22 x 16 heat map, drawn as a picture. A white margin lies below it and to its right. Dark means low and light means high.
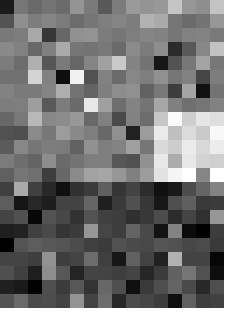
Odd patch: higher, in the middle right. Seam: horizontal, 60% of the way down, the top part higher. Ninth with the highest average: middle right.
